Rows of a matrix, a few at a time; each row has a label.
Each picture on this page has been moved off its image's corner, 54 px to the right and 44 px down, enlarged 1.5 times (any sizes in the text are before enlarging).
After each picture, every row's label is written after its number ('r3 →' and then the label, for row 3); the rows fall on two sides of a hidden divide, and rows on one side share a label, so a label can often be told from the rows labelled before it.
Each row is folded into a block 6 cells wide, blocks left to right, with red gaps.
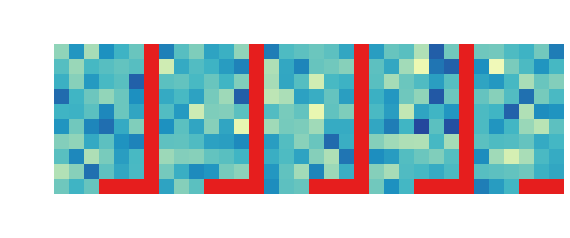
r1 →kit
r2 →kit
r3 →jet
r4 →kit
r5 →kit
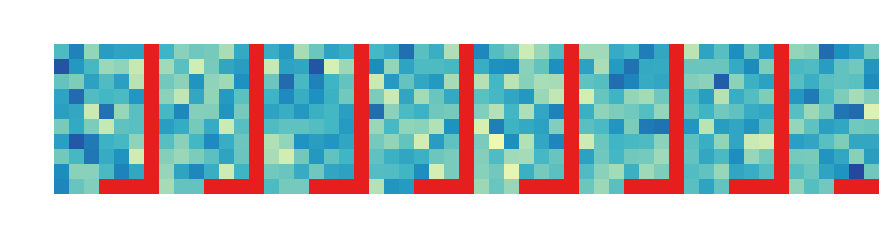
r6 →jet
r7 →kit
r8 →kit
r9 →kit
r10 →kit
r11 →kit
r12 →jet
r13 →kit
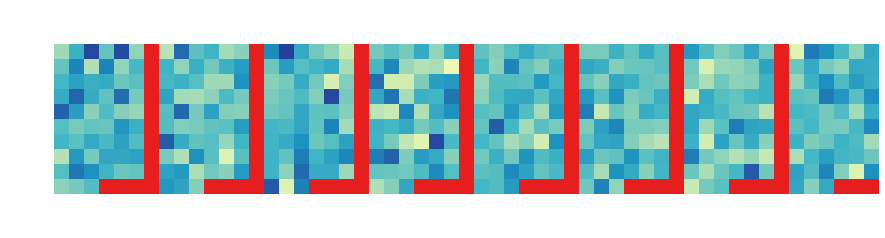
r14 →kit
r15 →jet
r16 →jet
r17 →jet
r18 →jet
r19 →kit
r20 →kit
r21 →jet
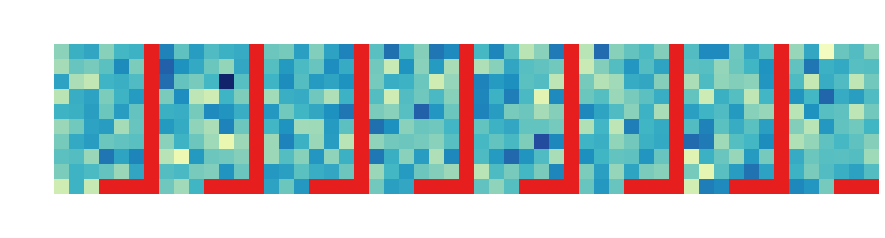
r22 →kit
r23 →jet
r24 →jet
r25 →kit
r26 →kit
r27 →kit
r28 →kit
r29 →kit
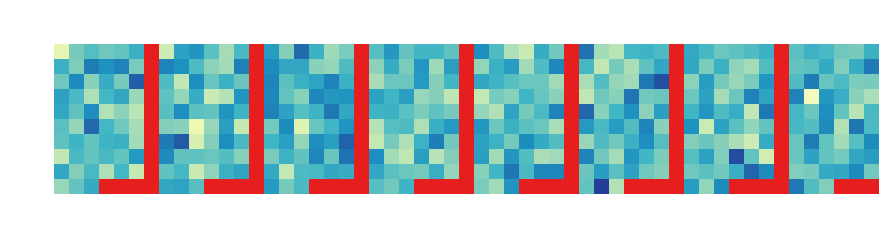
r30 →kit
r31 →jet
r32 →jet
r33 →kit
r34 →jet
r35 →kit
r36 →jet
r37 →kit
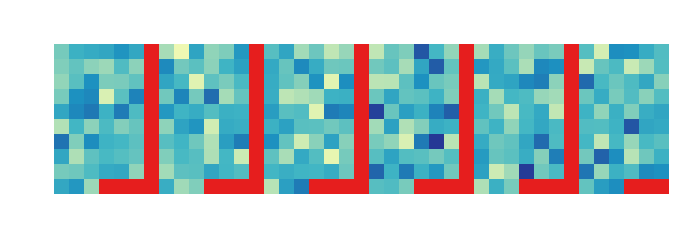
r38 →kit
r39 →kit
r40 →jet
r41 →kit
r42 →kit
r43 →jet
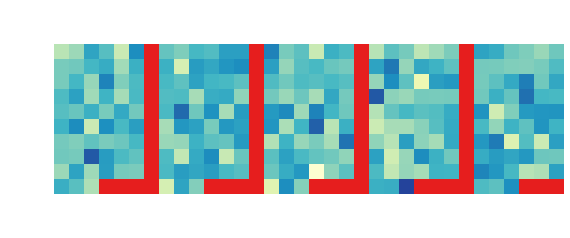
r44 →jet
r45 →kit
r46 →kit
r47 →jet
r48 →jet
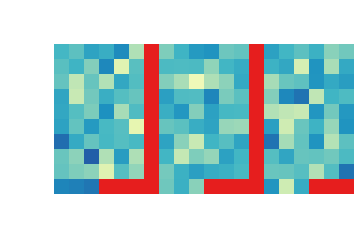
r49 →jet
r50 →kit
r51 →jet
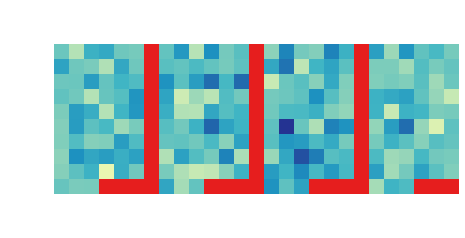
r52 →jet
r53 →jet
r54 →jet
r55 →kit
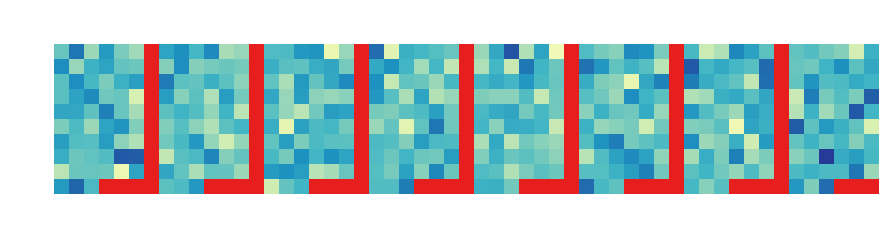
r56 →kit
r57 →jet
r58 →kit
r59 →jet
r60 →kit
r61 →jet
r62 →jet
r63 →jet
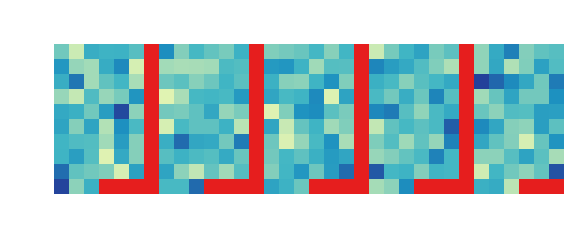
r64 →jet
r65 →jet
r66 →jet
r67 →jet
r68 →jet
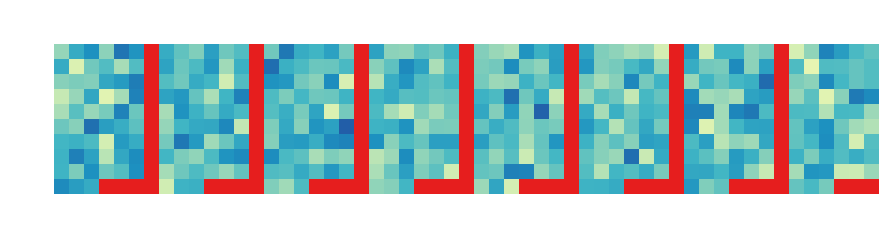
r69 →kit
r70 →kit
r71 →kit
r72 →kit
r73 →kit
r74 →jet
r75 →jet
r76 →kit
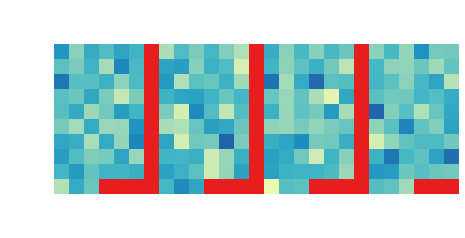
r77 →kit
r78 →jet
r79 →kit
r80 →kit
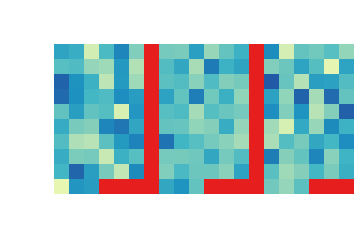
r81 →kit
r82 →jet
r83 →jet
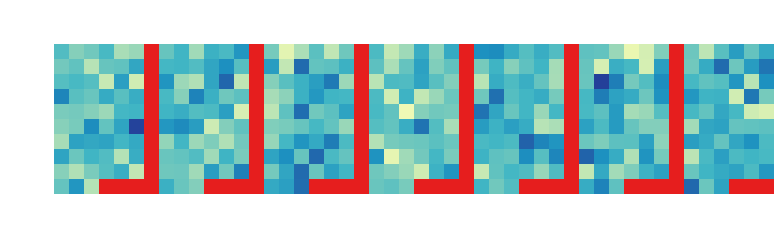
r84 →kit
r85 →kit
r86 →jet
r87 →kit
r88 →kit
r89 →kit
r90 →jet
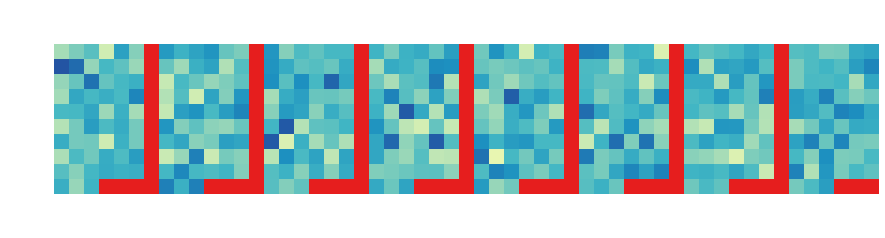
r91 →jet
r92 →jet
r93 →jet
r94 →jet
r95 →kit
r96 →kit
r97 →kit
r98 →kit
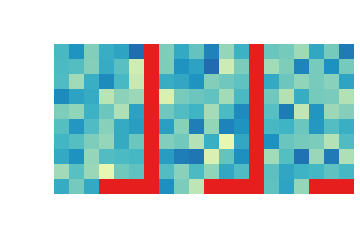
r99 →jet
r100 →jet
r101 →kit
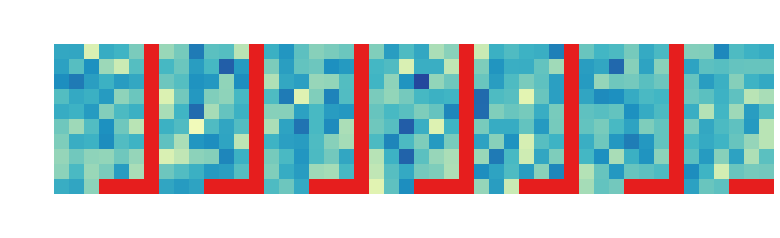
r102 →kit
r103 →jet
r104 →jet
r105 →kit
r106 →kit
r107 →kit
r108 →jet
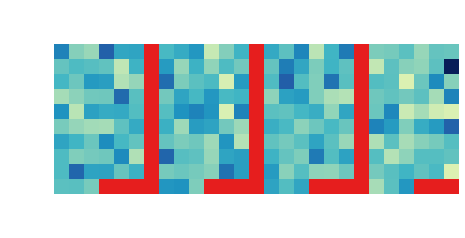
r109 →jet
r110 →kit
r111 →jet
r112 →kit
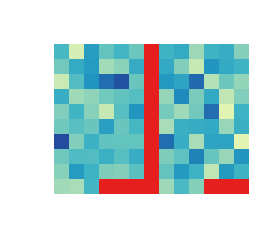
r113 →jet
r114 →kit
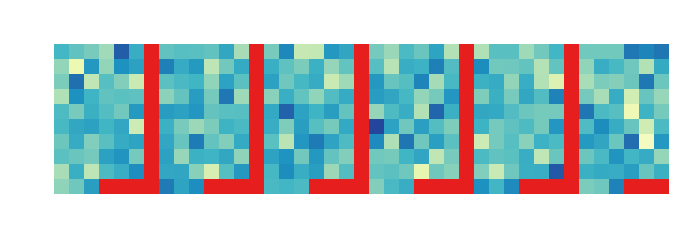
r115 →kit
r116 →jet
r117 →kit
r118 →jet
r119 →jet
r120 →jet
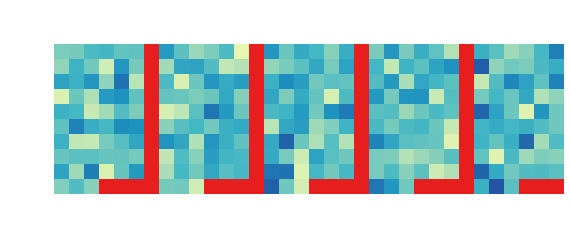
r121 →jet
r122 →jet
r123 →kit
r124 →kit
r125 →kit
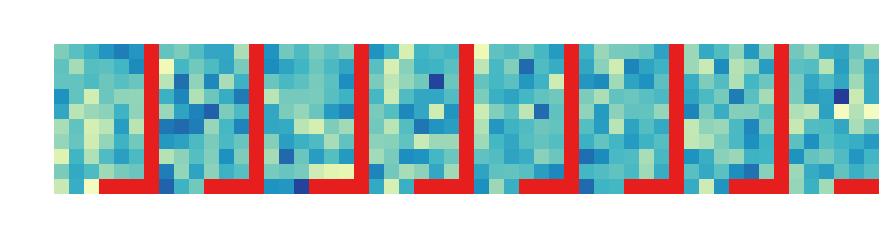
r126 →kit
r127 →jet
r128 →jet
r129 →jet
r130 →jet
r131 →jet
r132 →kit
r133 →kit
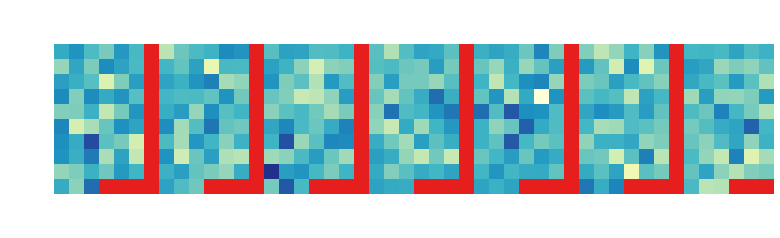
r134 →jet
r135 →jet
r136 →jet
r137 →jet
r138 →kit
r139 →jet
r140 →jet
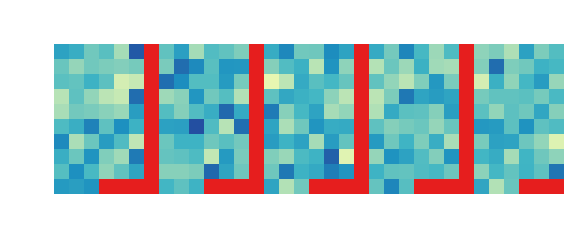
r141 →jet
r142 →kit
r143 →kit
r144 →jet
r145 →jet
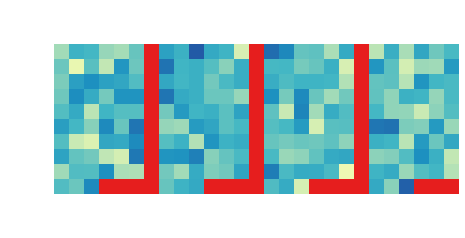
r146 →kit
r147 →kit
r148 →kit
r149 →jet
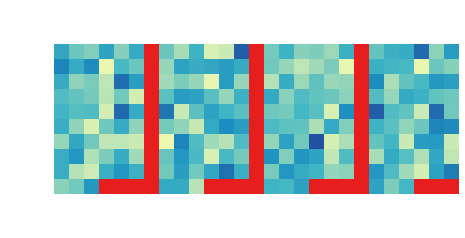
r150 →jet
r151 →kit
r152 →jet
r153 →jet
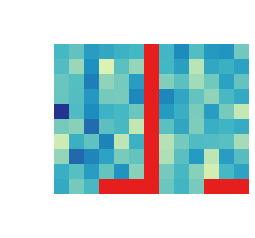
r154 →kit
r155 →kit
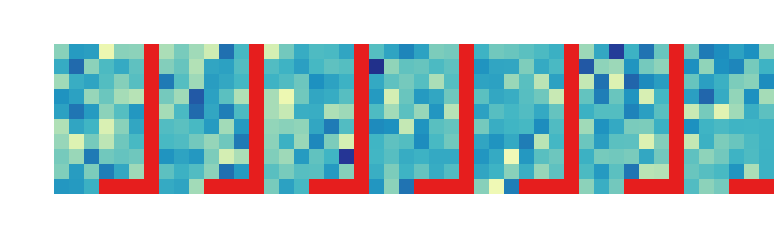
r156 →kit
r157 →kit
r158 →jet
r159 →jet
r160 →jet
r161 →kit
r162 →kit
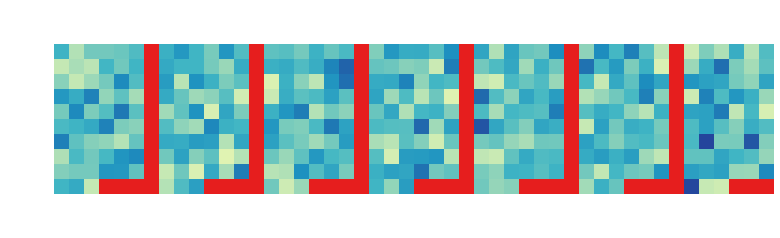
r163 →kit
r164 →jet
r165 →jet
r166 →kit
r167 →jet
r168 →jet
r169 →jet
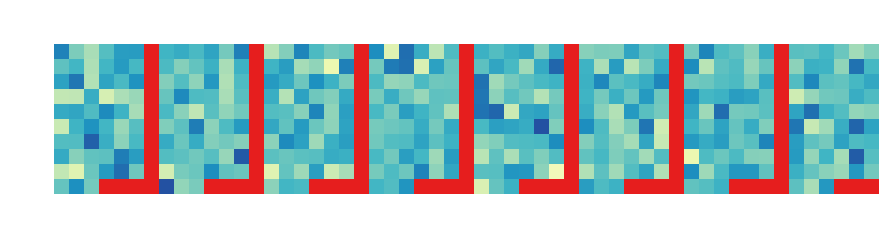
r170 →kit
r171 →kit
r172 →kit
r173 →jet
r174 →kit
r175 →jet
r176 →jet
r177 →jet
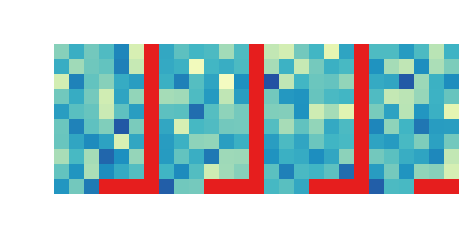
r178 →jet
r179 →jet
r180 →jet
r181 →jet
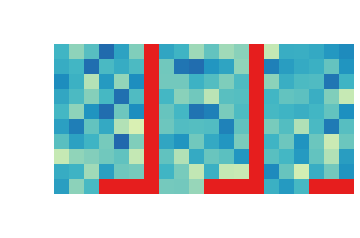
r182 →jet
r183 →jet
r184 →jet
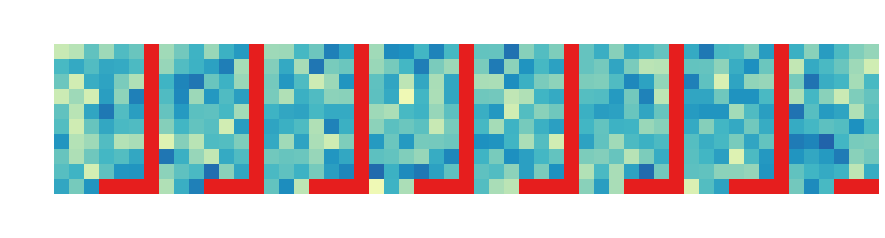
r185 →jet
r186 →kit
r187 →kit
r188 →kit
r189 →jet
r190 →kit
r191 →kit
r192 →jet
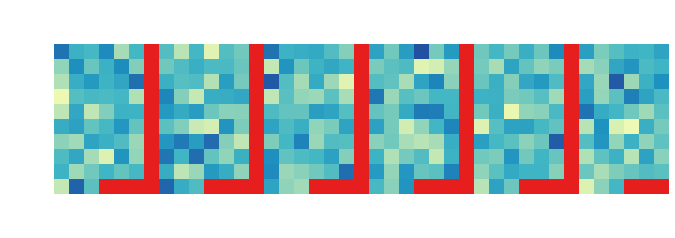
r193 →kit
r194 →jet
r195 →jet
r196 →jet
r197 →kit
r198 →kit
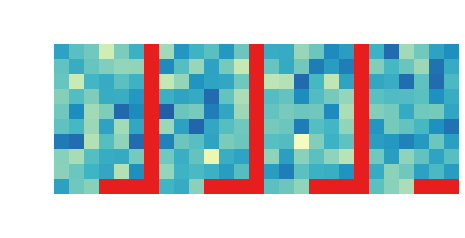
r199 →jet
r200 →kit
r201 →kit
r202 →jet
